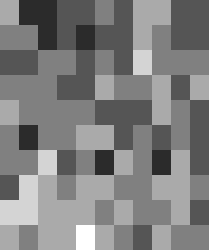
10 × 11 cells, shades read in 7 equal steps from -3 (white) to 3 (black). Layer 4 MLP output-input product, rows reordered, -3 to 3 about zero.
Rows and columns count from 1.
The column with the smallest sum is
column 1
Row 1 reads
-1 2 2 1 1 0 1 -1 -1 1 1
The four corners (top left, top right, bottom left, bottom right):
-1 1 -1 0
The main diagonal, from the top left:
-1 0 0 1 0 -1 -1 0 0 0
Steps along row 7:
same down up down up down up up down up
